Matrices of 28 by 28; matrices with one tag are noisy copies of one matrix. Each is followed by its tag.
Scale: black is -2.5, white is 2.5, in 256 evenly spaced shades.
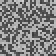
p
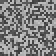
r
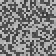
p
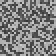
p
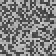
p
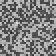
p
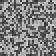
r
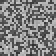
r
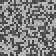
r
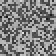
p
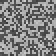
r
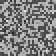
r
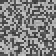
r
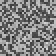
p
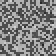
p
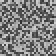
p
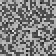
p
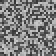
r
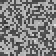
r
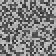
p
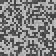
r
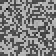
r
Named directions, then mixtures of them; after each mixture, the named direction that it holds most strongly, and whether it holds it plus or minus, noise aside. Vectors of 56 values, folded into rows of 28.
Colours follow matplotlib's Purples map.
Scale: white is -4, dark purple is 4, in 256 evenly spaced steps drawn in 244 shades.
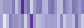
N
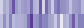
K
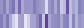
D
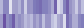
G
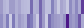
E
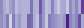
E, plus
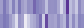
D, plus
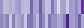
E, plus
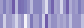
D, plus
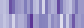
K, plus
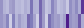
E, plus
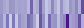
E, plus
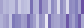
E, plus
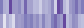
G, minus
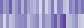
G, minus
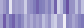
G, plus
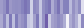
E, minus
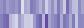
D, plus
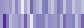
N, minus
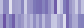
G, plus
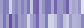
E, minus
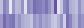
G, plus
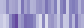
D, minus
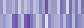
D, minus
